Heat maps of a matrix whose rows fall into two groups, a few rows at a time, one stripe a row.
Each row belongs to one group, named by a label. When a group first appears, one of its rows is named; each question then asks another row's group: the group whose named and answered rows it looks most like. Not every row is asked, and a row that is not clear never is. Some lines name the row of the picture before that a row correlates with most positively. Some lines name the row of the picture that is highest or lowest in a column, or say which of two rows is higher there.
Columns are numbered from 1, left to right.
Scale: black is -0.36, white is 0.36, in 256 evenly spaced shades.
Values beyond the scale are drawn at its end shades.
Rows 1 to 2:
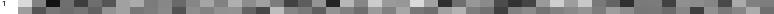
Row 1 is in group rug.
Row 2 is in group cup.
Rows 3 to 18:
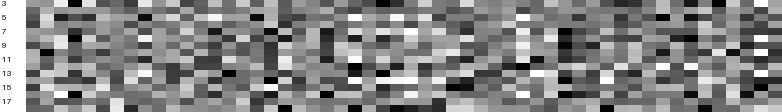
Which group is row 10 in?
cup
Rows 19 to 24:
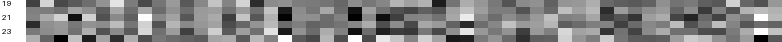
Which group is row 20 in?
rug
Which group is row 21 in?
rug
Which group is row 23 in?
rug
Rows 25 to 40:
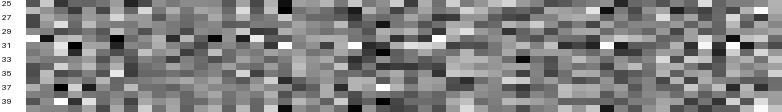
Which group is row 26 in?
rug
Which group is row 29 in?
cup
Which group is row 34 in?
rug
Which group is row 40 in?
rug
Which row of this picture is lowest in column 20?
37
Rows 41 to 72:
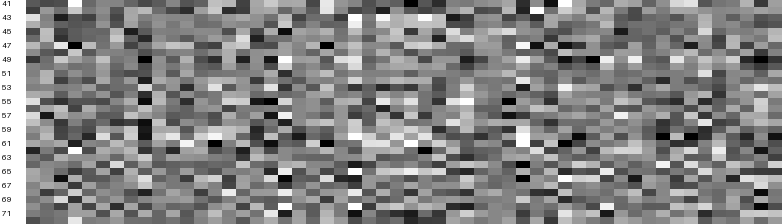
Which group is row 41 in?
rug
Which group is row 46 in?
cup
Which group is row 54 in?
cup
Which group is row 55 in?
cup
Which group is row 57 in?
cup
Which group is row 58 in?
cup
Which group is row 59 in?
cup
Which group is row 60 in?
cup
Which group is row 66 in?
rug
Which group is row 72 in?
rug
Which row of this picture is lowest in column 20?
60
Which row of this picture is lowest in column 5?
60
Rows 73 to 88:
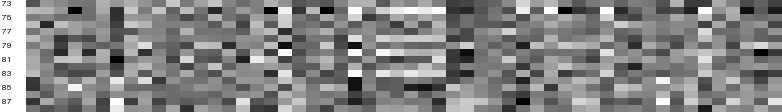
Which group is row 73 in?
cup
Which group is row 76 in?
cup
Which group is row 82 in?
rug
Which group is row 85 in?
rug
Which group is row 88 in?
cup
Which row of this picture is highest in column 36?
74
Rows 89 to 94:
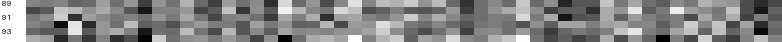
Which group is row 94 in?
cup
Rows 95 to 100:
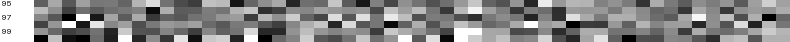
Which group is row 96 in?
cup
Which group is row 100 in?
cup
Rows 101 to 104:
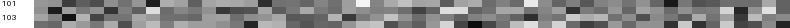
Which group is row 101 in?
cup
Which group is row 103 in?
rug
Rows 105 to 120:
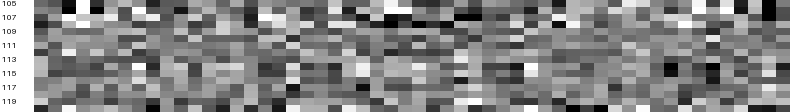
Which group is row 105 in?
rug
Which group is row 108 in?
rug
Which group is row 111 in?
cup
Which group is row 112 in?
rug
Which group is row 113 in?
cup
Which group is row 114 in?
cup
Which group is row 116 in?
cup
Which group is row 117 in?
rug
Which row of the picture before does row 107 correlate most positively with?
104
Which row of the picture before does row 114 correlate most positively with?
101
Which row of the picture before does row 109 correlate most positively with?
101
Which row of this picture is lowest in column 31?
107
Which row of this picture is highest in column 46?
107
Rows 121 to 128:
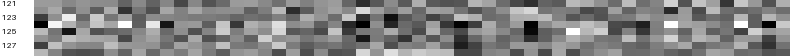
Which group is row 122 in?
cup
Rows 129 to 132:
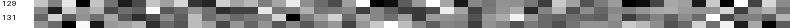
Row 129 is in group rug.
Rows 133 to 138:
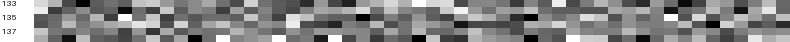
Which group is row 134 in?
cup
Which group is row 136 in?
cup
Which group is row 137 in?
cup
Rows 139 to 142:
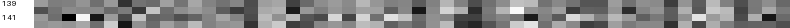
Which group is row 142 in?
cup
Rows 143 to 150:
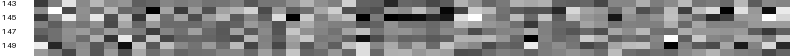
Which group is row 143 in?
rug
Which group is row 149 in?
cup
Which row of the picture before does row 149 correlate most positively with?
139
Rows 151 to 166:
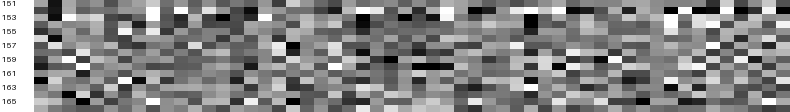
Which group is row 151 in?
cup
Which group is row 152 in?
cup
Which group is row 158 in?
rug
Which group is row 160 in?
rug
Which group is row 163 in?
cup
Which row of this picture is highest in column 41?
165
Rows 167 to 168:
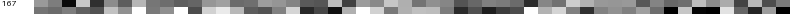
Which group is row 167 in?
rug
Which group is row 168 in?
cup
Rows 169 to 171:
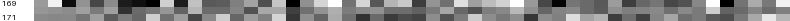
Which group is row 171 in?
rug
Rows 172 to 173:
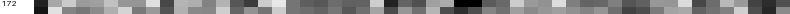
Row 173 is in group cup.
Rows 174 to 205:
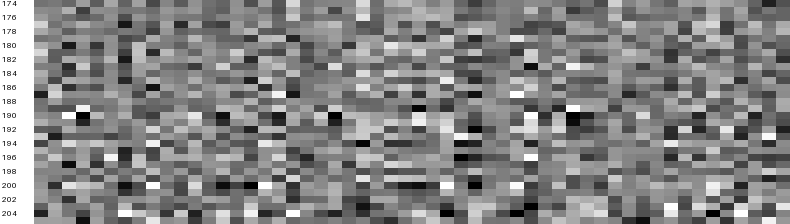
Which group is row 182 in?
cup
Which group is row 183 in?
rug
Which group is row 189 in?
rug
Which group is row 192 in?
cup
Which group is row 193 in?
cup
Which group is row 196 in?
cup
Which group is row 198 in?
rug
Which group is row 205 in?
rug
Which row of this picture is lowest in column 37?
190
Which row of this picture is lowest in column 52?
190
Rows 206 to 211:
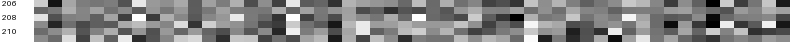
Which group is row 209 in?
cup
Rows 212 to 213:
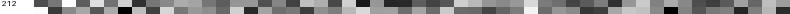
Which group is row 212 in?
rug
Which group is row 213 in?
cup
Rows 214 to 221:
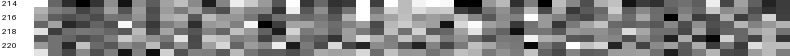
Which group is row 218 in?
cup
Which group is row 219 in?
cup
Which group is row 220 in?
rug
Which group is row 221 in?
cup
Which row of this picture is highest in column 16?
217
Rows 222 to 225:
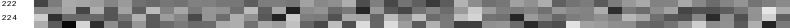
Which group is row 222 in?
rug
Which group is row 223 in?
rug
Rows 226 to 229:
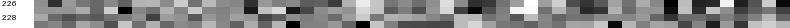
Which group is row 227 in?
cup
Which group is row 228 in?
cup
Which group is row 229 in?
rug
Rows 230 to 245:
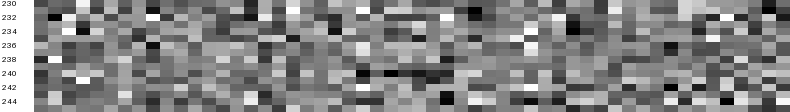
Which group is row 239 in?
rug
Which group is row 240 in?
rug
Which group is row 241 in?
rug
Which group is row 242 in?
cup
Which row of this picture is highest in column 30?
232
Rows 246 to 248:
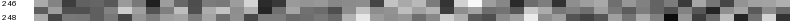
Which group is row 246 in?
cup
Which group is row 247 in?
cup
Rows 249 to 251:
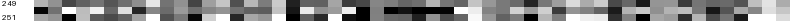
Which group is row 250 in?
rug
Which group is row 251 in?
rug
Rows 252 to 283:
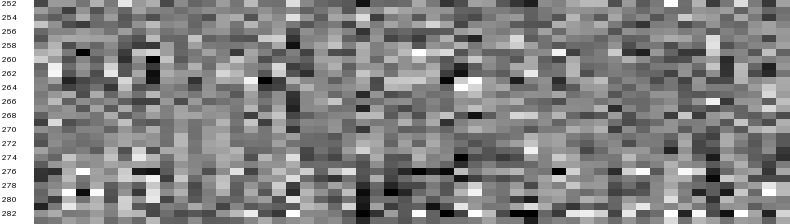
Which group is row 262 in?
cup
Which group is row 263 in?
cup
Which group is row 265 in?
rug
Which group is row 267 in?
rug
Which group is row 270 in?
rug
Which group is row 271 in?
cup
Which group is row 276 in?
rug
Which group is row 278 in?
rug
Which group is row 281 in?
rug
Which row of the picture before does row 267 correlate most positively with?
249
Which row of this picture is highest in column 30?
259
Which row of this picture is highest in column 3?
279
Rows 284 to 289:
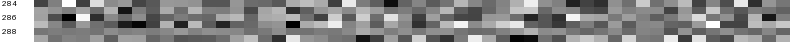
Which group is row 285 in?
cup
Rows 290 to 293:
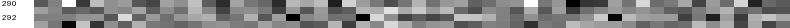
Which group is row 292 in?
rug
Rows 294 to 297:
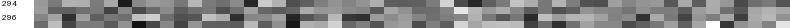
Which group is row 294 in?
cup
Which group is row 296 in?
rug
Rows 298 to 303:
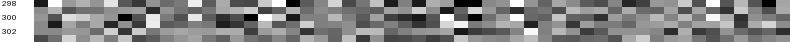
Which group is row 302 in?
cup
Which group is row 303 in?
rug
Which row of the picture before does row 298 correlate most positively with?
294
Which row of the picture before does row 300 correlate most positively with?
294
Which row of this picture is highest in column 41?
299
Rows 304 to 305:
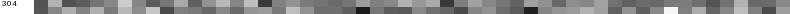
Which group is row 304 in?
cup
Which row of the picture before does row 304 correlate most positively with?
299
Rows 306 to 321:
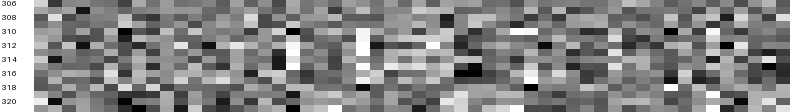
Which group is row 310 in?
cup
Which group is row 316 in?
cup
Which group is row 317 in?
cup
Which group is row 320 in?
cup
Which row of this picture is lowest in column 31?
316
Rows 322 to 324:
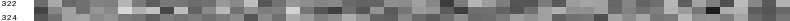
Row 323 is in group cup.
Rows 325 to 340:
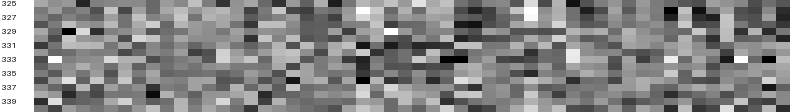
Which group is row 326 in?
cup
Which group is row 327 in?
cup
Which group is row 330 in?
cup
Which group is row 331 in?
rug
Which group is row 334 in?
rug
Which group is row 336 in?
rug
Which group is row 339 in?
cup
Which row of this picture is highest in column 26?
329
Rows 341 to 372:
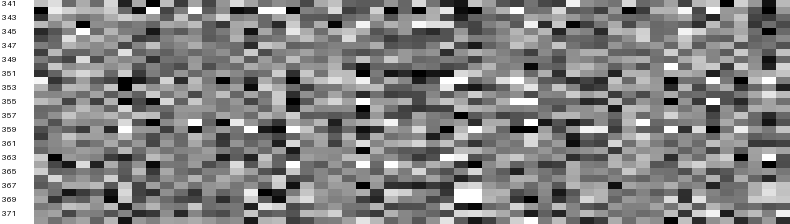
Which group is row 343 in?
cup
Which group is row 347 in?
cup
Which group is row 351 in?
rug
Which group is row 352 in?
cup
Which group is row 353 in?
cup
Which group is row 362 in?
rug
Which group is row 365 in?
cup
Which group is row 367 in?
rug
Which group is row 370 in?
cup
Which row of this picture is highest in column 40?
359
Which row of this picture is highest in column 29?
344
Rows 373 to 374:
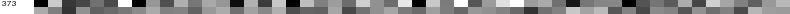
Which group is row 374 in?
rug
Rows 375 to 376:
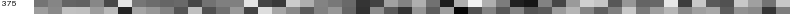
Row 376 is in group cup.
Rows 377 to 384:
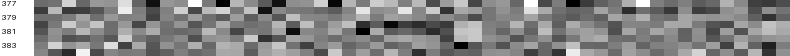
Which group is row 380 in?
rug
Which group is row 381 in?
rug
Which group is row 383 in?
cup
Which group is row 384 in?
rug
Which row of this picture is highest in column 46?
380
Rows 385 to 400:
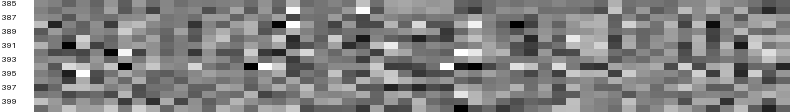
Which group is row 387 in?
rug
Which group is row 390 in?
rug
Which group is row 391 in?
rug
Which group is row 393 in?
rug
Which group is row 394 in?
cup
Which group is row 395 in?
rug
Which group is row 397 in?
rug
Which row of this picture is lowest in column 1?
397
